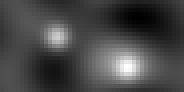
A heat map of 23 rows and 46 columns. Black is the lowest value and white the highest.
Lone odd cells: none. Histogram: skewed, a long tail of high values. Calmest part: bottom left. Average level on the scale: 30%. Bumps: two. Ninth with the lowest average: top right.
